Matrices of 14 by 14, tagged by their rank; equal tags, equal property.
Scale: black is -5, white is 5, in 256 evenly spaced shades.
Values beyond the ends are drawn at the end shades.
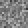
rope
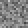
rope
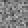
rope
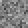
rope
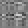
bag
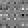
bag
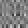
bag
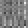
bag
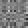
bag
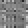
bag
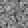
rope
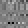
bag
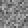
rope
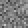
rope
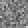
rope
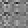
bag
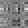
bag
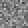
rope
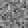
rope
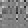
bag
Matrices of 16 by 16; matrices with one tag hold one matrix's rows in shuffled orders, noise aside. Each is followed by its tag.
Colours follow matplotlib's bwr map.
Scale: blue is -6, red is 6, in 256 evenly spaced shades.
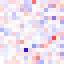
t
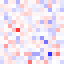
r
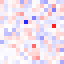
t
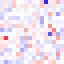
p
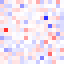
p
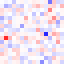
p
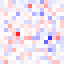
r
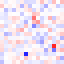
t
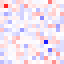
p
